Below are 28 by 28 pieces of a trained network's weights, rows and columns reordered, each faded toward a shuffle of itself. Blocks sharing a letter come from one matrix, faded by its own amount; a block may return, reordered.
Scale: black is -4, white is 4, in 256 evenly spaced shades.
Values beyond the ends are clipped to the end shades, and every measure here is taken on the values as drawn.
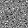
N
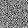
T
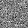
T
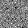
N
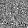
T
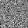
N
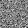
T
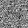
N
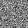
T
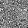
N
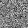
T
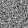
T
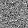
T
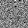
N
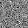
N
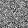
T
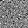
N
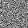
N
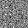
N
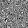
N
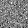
T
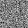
T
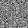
N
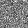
T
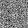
T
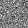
N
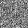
N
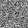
N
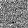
N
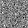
T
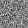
N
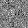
N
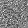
T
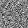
T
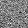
N
